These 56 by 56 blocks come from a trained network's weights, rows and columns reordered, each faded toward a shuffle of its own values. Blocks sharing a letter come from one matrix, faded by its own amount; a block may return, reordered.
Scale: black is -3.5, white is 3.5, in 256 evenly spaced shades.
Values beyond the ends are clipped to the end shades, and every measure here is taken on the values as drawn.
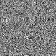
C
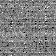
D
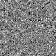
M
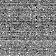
D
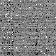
D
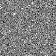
C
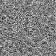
C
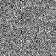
M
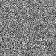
C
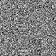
C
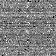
D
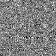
C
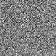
C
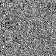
M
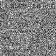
C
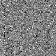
M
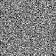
M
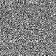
C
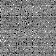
D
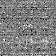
D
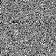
M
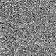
C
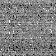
D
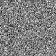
C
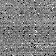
D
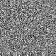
C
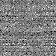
D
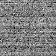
D
